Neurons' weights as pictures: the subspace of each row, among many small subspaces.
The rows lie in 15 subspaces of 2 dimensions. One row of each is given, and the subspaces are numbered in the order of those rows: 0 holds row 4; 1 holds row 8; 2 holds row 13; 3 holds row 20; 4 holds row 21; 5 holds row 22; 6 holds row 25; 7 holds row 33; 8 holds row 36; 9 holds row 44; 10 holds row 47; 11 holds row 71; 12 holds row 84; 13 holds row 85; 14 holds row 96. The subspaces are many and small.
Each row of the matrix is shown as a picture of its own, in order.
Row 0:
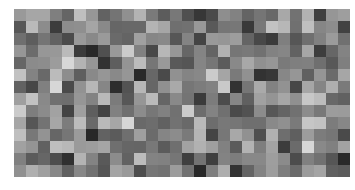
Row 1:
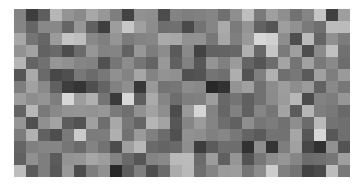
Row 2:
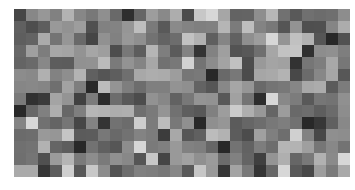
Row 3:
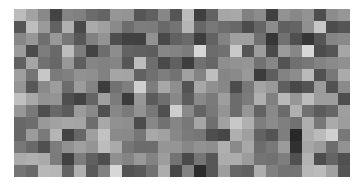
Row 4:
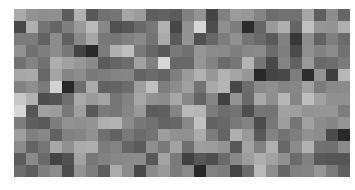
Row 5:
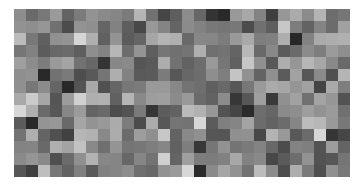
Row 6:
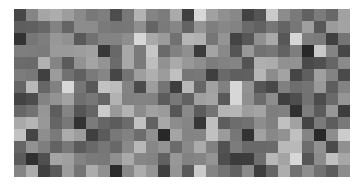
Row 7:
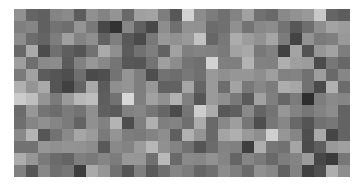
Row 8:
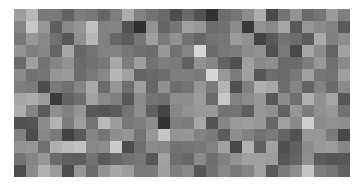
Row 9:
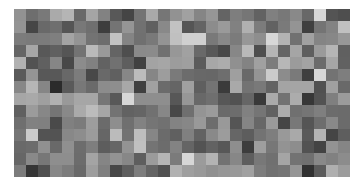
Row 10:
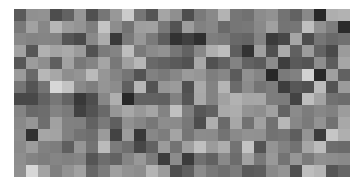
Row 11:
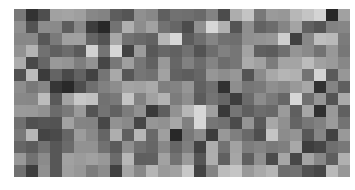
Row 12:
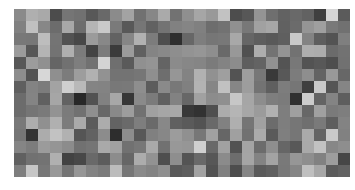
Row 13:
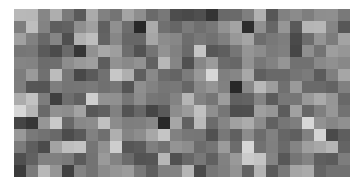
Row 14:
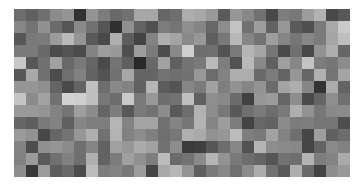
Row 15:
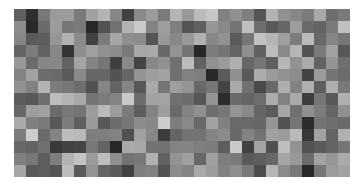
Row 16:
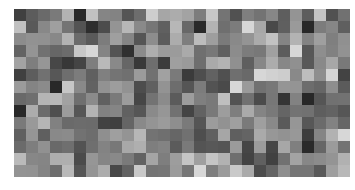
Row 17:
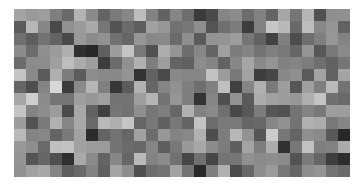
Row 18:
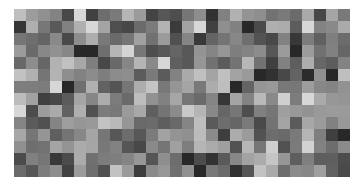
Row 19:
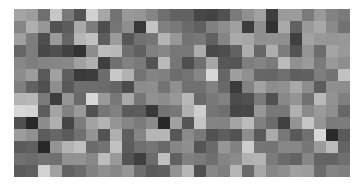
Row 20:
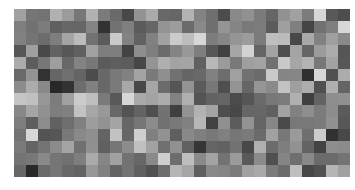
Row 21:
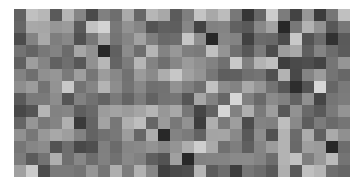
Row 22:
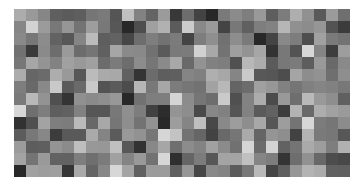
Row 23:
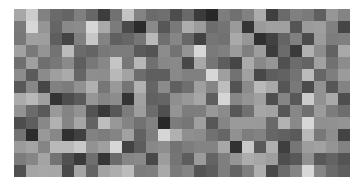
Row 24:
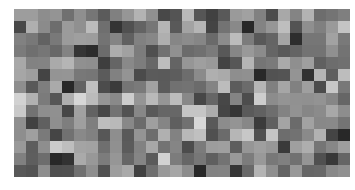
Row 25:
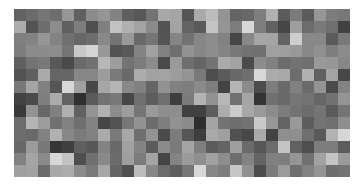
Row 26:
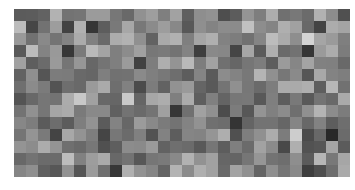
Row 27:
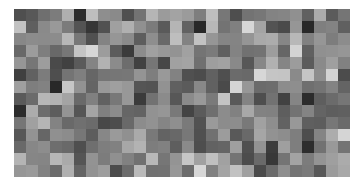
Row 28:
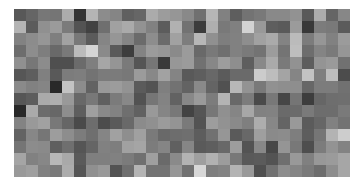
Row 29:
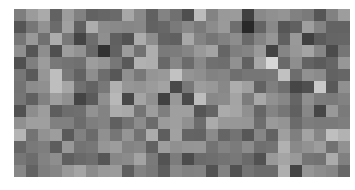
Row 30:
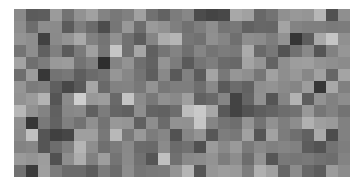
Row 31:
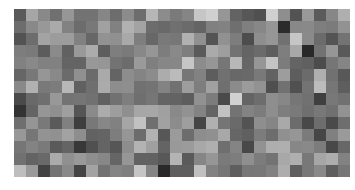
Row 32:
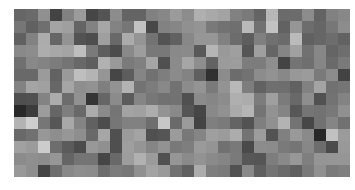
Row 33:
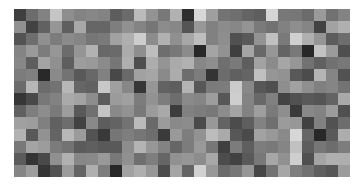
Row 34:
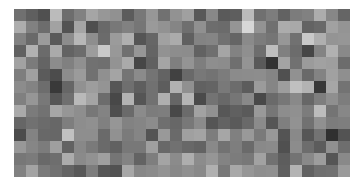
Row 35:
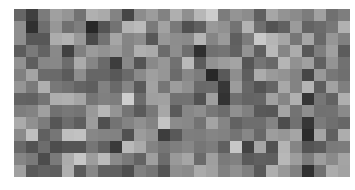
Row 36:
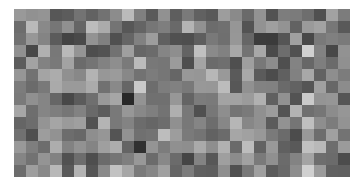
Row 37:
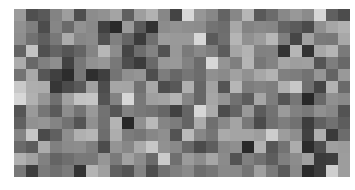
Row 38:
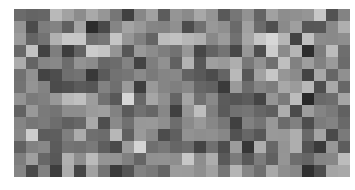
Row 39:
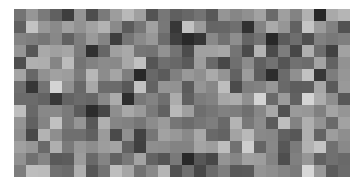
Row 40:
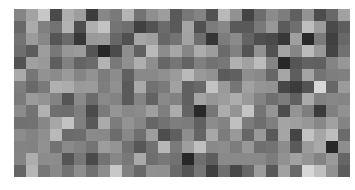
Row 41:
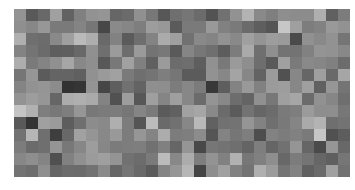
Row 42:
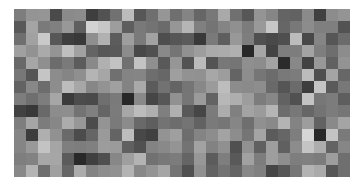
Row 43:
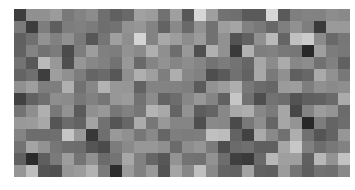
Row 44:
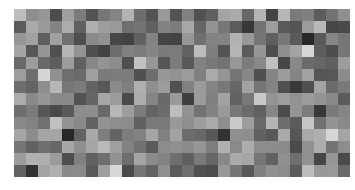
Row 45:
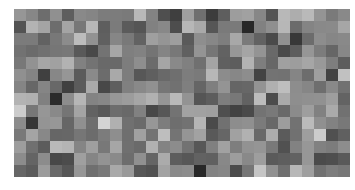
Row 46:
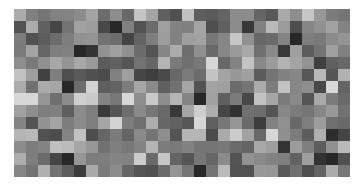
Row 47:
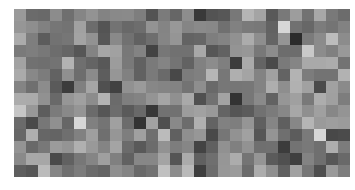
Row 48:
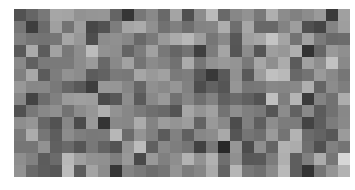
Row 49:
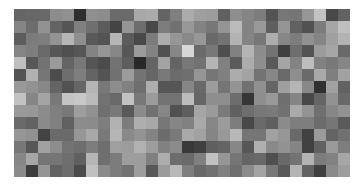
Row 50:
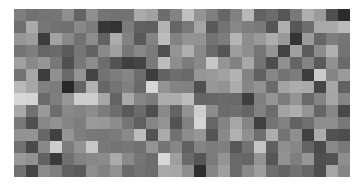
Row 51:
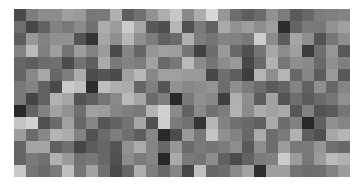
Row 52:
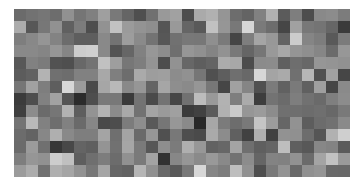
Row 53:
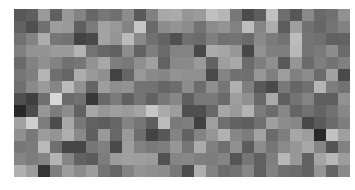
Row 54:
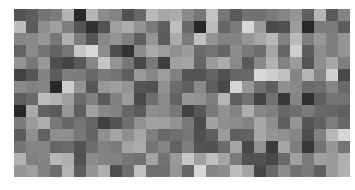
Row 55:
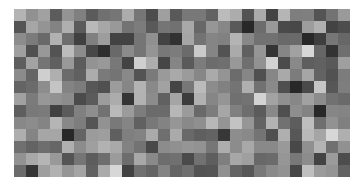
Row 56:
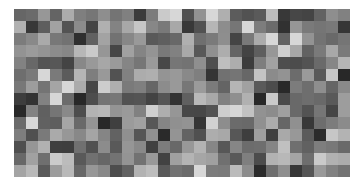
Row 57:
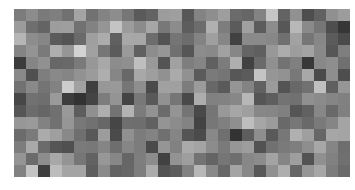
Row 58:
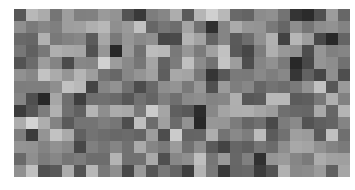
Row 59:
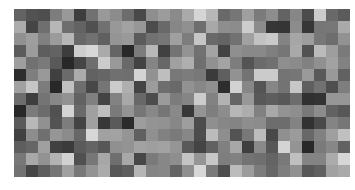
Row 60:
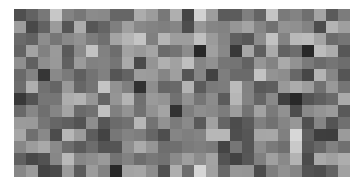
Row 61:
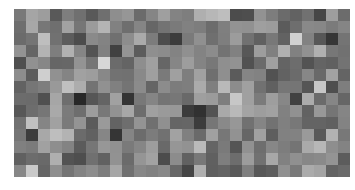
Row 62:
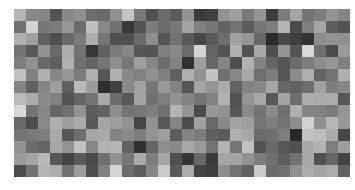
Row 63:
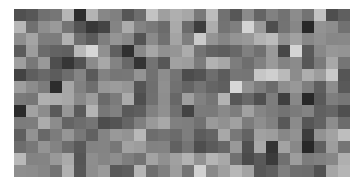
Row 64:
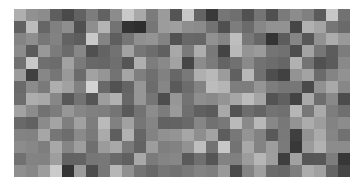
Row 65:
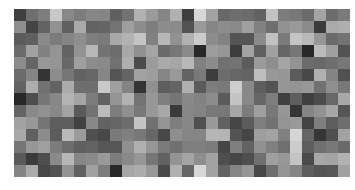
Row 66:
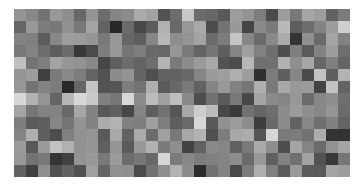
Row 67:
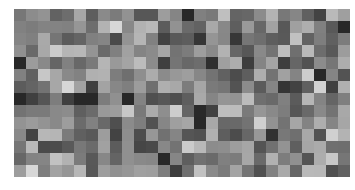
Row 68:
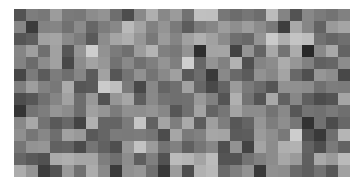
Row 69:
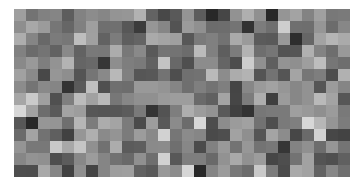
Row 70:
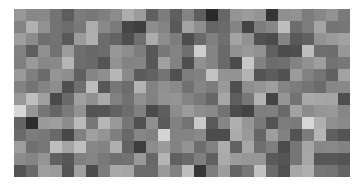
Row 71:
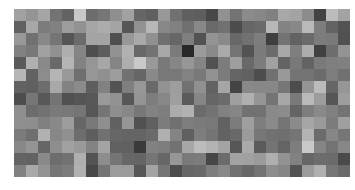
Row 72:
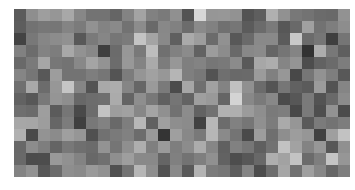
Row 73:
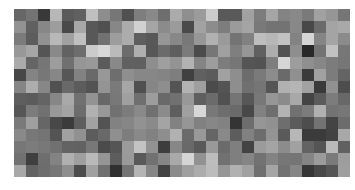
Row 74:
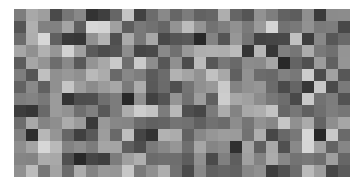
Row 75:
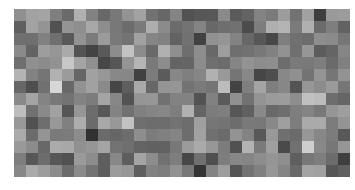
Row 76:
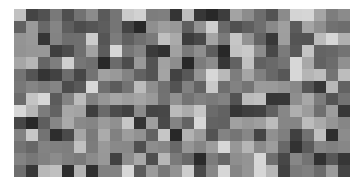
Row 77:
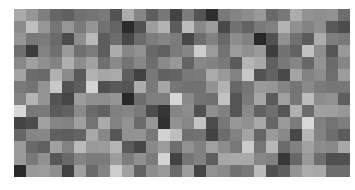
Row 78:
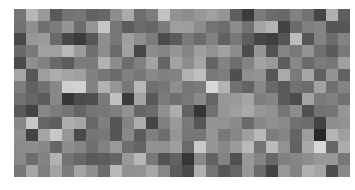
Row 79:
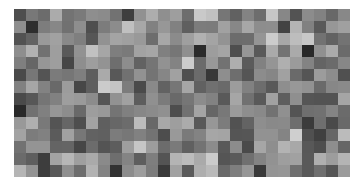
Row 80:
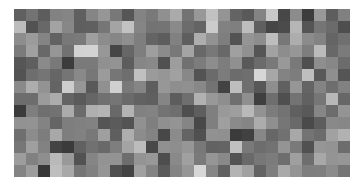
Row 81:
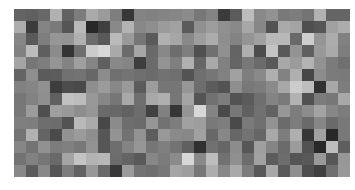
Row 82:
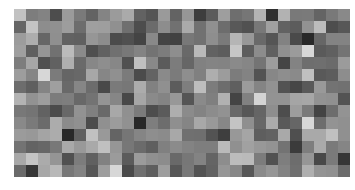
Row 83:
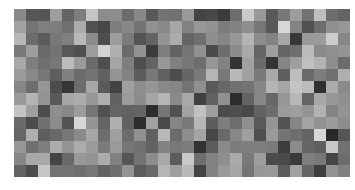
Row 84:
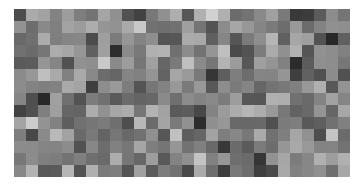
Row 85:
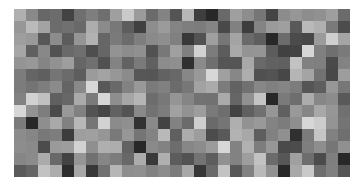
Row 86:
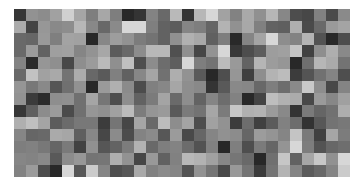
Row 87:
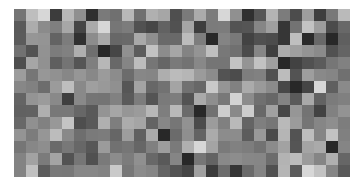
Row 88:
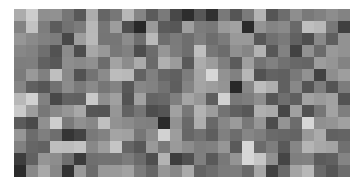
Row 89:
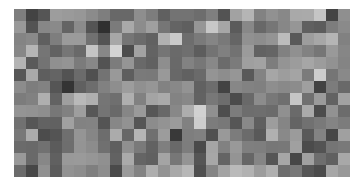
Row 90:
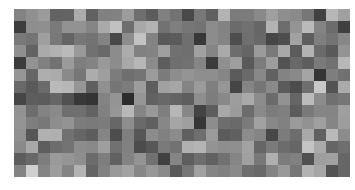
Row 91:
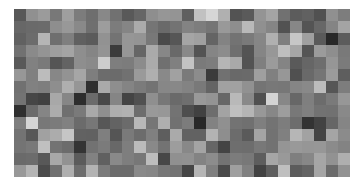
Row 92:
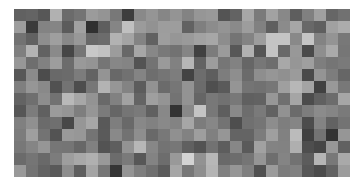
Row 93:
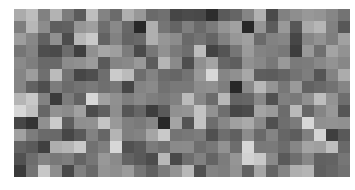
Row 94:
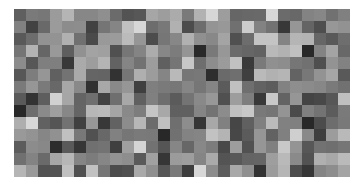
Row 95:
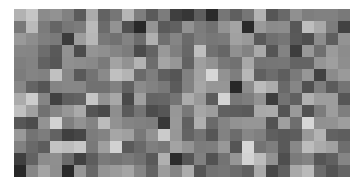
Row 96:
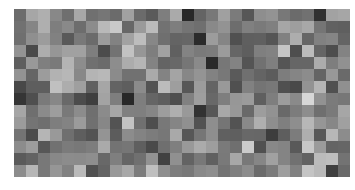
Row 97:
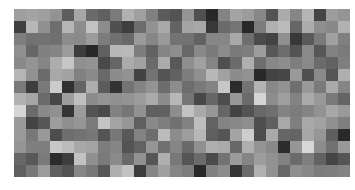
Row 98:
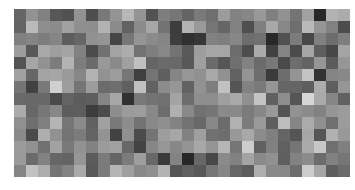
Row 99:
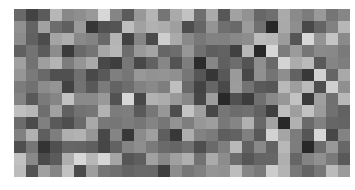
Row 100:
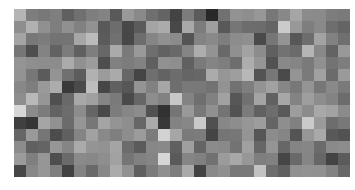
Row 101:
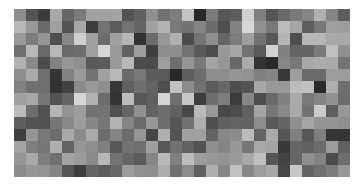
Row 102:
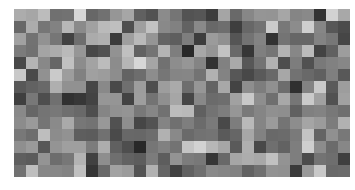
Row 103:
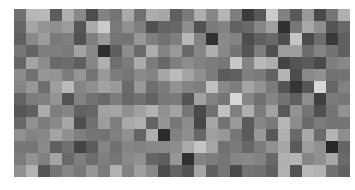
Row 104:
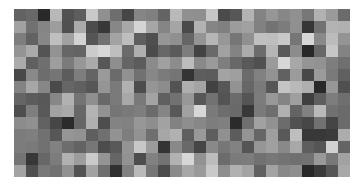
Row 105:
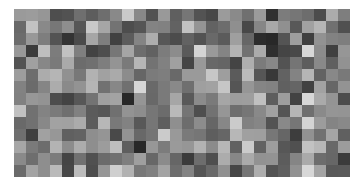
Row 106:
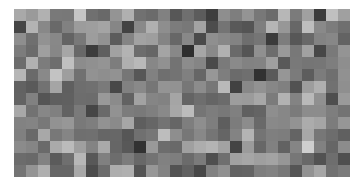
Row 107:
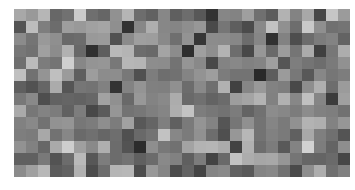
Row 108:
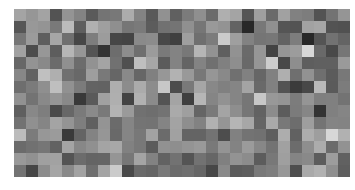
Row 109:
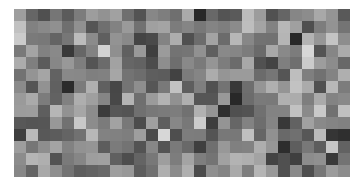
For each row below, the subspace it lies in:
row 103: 4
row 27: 0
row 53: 1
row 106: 11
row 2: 13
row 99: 2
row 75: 14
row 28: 0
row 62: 10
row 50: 0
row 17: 14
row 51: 5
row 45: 3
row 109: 7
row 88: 2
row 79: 10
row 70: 8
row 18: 0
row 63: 0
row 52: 6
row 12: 13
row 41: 5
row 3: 7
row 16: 0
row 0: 14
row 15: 1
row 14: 11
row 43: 9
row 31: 4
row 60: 7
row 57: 11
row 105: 8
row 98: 3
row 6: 7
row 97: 6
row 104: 4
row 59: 14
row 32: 2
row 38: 8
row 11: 12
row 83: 10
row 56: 3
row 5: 8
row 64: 12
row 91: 13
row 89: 12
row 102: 11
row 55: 9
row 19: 2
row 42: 1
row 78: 5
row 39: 3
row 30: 13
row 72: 7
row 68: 10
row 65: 7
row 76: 12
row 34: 9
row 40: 4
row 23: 1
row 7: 14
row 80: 11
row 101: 9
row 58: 12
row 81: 10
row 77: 5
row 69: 8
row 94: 8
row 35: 1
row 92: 10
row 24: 6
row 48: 13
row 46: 14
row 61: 13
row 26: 7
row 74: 1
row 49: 11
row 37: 14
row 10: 3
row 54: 0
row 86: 12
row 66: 6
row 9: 3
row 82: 9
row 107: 11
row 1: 5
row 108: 9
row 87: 4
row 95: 2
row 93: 2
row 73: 4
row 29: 9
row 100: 5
